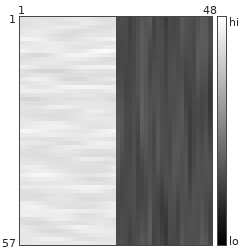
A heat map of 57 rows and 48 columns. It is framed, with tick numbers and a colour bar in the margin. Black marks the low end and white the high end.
The table splits into one row of 2 panels. Panel 1,1: very high, streaked across, faint in contrast. Panel 1,2: low, streaked downward, faint in contrast.
